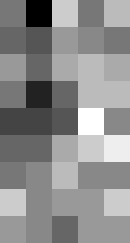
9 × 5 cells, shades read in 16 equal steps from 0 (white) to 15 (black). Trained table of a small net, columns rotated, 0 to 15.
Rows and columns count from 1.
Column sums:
68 88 57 45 45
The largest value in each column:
11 15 10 8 8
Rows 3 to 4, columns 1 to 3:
6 9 5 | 8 13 9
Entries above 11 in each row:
1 0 0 1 0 0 0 0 0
